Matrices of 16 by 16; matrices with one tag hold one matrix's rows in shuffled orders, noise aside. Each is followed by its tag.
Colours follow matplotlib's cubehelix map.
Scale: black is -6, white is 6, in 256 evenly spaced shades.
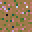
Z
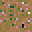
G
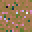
Z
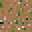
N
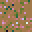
Z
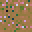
Z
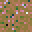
Z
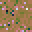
Z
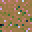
N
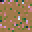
N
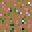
G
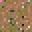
G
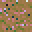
Z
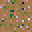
G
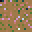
N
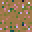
G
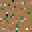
Z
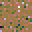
N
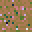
Z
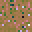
G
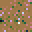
N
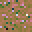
Z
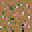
G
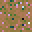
G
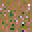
G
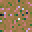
N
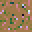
G
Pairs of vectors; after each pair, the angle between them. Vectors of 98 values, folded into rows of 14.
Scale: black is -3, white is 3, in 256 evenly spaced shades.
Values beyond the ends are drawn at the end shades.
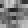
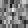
partly opposed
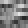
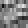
nearly parallel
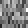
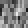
partly opposed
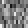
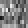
orthogonal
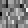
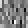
orthogonal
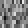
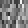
partly opposed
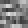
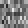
partly opposed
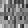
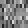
partly opposed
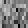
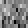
nearly parallel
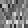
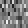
partly aligned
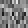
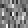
nearly opposite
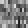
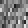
partly opposed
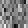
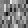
partly opposed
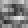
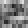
nearly parallel
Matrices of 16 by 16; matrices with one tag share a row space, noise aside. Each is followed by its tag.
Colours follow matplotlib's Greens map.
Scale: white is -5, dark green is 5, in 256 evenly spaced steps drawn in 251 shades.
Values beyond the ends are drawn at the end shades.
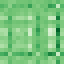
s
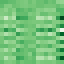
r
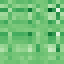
s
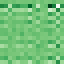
s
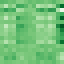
r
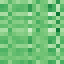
s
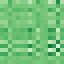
s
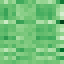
r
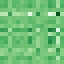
s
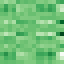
r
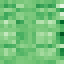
r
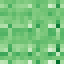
s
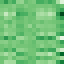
r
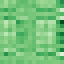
r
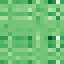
s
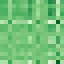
s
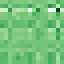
s
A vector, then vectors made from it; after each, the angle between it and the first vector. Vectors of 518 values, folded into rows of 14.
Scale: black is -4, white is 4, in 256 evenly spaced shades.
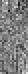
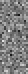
orthogonal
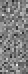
partly opposed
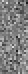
partly aligned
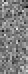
partly aligned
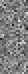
orthogonal
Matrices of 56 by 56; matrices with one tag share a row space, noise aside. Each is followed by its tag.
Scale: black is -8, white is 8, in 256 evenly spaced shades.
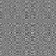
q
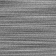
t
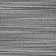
t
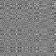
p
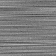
t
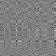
p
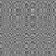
q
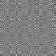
p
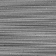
t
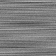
t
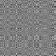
p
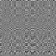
q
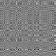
p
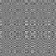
q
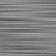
t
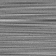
t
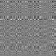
p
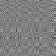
p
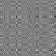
p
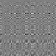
q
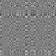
q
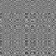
q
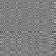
p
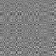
p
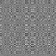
q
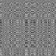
q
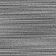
t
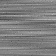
t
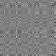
p
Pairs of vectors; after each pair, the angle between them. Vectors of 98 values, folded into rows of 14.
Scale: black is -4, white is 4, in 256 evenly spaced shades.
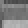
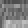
nearly parallel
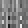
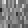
partly aligned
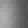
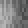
nearly parallel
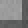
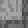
nearly parallel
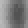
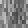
partly aligned
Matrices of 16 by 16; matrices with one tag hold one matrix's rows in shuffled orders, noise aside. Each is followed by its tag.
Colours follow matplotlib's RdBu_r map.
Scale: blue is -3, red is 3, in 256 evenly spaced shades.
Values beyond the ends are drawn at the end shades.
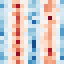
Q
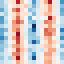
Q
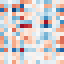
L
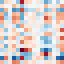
L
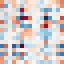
L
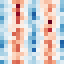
Q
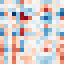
L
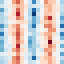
Q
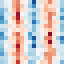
Q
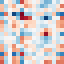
L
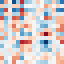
L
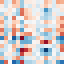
L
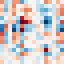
L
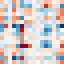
L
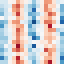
Q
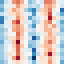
Q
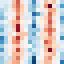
Q
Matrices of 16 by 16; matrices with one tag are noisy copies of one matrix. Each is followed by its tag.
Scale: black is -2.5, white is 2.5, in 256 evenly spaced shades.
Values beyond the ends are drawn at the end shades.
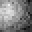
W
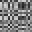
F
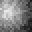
W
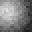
W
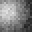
W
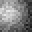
W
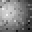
W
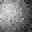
W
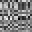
F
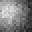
W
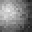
W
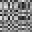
F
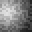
W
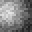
W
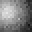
W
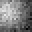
W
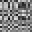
F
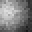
W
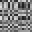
F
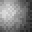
W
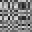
F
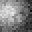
W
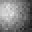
W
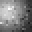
W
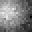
W
